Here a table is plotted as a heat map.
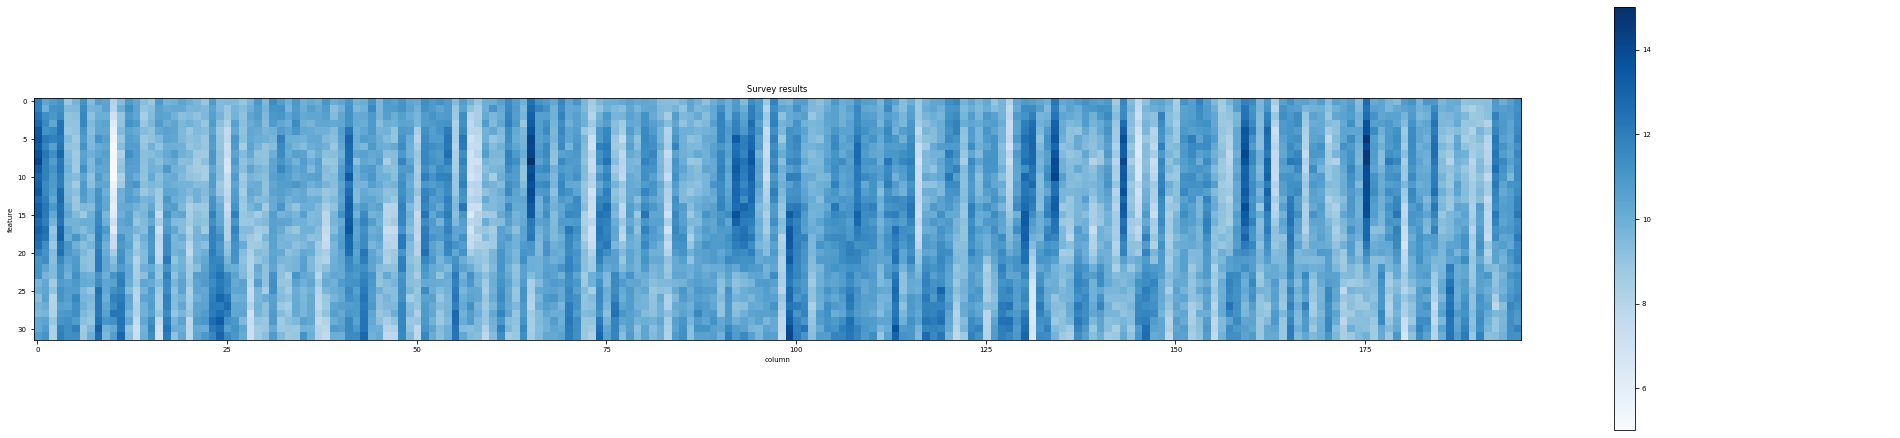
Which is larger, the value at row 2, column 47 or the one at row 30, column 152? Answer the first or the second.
the first
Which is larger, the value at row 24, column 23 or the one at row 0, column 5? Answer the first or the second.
the first
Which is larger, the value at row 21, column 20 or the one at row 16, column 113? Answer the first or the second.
the second
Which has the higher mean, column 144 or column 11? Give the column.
11
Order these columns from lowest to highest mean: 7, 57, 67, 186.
57, 7, 186, 67
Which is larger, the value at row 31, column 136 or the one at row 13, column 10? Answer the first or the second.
the first
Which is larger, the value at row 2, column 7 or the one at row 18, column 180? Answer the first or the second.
the first
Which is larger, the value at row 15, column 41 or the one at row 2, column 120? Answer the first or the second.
the first
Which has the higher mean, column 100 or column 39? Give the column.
100
